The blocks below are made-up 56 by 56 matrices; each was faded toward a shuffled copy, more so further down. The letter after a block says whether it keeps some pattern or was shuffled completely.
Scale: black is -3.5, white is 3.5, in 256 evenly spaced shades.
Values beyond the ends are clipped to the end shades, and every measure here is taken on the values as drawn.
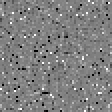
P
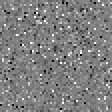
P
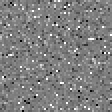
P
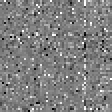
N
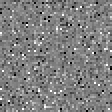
P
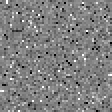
P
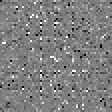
N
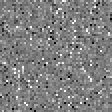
P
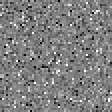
P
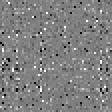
N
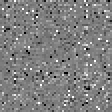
N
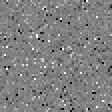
P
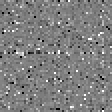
N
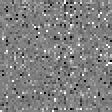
N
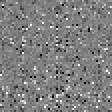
N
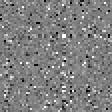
N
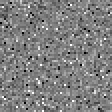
P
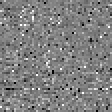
N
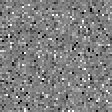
P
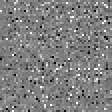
N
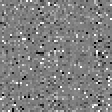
N
